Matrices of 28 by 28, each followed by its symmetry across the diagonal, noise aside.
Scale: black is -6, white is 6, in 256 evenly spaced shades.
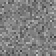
antisymmetric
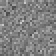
symmetric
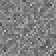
symmetric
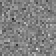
neither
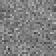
neither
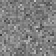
antisymmetric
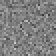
antisymmetric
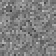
symmetric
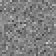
neither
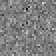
neither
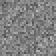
symmetric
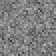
symmetric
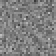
antisymmetric
